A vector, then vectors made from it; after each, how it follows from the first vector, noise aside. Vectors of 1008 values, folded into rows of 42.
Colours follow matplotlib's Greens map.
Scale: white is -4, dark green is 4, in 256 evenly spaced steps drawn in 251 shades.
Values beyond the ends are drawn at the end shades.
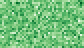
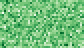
reversed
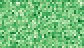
negated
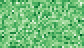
negated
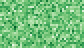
wrapped around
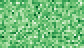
negated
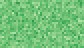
shrunk
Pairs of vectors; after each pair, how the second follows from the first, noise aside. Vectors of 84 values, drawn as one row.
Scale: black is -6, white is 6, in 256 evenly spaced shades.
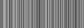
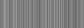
shrunk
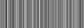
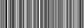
scaled up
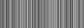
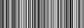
scaled up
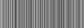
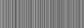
shrunk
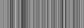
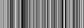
scaled up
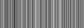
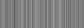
shrunk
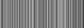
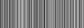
wrapped around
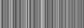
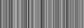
negated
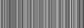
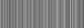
shrunk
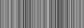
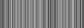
wrapped around
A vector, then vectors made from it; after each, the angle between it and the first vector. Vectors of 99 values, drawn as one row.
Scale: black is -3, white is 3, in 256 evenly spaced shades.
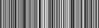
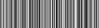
partly aligned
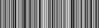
nearly parallel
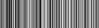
partly aligned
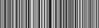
orthogonal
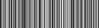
nearly parallel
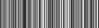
nearly parallel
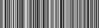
orthogonal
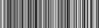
orthogonal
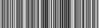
nearly opposite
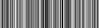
nearly opposite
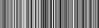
partly opposed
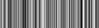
partly aligned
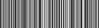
nearly parallel
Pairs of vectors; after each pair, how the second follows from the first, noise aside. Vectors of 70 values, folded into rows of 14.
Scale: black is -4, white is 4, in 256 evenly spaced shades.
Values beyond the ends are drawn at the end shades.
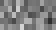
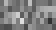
shuffled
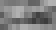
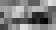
scaled up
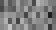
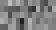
shuffled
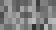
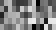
scaled up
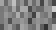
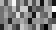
scaled up
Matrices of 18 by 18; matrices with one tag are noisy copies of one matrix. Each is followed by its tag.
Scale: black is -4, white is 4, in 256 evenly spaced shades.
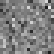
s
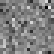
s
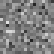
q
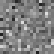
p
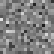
q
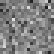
s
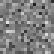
q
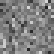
s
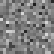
q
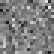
s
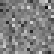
s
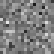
q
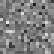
q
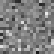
p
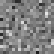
p
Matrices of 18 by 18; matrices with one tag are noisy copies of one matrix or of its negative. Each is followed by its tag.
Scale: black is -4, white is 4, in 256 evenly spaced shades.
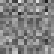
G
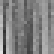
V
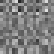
G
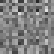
G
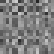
G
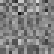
G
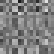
G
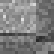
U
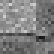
U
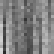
V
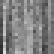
V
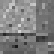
U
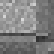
U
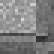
U
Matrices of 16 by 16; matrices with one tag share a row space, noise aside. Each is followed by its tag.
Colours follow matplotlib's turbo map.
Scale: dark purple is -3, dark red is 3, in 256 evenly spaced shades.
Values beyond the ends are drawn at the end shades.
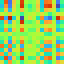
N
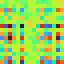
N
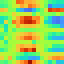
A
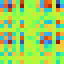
N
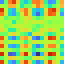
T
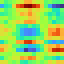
A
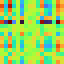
N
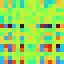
N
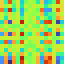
N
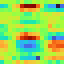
A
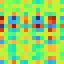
T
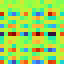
T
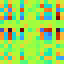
N
